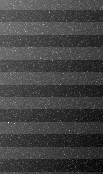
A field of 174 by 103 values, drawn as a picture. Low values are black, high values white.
Ninth with the lowest average: bottom right. Slope: up to the top left. Histogram: bell-shaped. Ninth with the highest average: top left. Stripes: horizontal, repeating 7 times.
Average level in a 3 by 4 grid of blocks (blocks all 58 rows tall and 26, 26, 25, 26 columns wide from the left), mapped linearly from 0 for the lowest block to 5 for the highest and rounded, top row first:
5 4 3 2 | 4 3 2 1 | 3 2 1 0
